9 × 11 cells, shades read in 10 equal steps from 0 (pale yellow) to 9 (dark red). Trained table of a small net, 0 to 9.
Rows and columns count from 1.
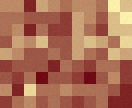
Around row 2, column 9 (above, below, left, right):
5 7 4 2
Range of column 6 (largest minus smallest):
3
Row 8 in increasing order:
1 4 4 5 5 5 5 5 6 8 8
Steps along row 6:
down same same up down up up down same up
